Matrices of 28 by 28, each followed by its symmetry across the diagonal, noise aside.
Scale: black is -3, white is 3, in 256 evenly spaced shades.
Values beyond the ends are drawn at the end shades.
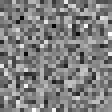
symmetric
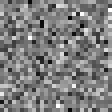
neither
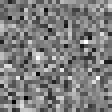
neither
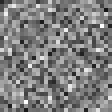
symmetric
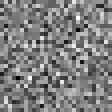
antisymmetric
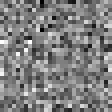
antisymmetric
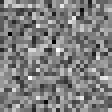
neither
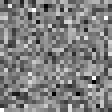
neither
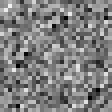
symmetric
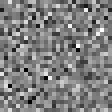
antisymmetric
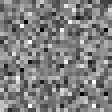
antisymmetric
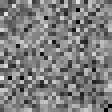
symmetric
